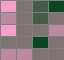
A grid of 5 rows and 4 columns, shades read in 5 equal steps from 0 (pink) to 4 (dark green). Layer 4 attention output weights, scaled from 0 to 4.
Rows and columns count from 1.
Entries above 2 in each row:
2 1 0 1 0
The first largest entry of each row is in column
4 3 2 3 3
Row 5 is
1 1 2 2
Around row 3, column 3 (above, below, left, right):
3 4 2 1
